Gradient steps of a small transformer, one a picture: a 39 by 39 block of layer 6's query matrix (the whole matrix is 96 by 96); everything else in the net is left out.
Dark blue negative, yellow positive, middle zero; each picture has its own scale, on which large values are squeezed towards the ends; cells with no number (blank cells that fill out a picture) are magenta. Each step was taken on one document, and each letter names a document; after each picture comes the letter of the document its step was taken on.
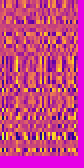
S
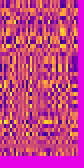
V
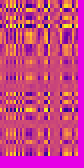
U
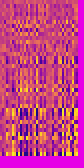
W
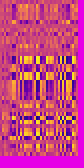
W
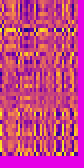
W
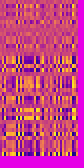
W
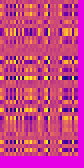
U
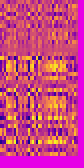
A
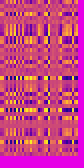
U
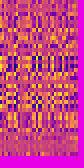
A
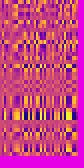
W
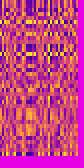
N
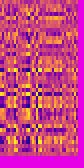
A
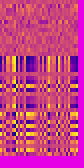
S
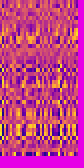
N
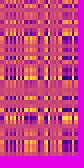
U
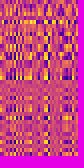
U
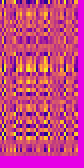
U
